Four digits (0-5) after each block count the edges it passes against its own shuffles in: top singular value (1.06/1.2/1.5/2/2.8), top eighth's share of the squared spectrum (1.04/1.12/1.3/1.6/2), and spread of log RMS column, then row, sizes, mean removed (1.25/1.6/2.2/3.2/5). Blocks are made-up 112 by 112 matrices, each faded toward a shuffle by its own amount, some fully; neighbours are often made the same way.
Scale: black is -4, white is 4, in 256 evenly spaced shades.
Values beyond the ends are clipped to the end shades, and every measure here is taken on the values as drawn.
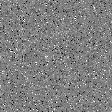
3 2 1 0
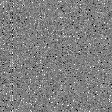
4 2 1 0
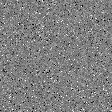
1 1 0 0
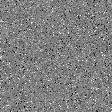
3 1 1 0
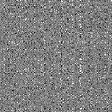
4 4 3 2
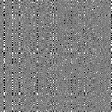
5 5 3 3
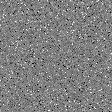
1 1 0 0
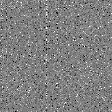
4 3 2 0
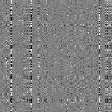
5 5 4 2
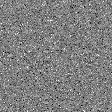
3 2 0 0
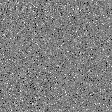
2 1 0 0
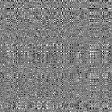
5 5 3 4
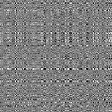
5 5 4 4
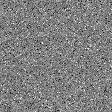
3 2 0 0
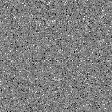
3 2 0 1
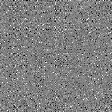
4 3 2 2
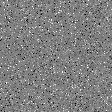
0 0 0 0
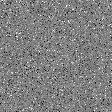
0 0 0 0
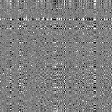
5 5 4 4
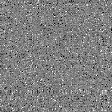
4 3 1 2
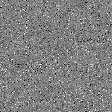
3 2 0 0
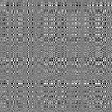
5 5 4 4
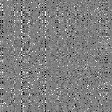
5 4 3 2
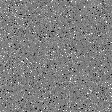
1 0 0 0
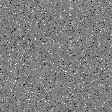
2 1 0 0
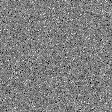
0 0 0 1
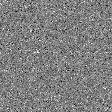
0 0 0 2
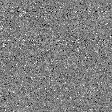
1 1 0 2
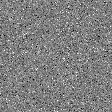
0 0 0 0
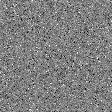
0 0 0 0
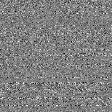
1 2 0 4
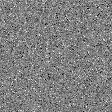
0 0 0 0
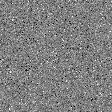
0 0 0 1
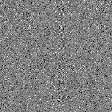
4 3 1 2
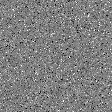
2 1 0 0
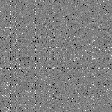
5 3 2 2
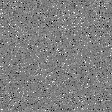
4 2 1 1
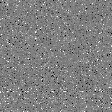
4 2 1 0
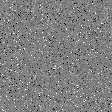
0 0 0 0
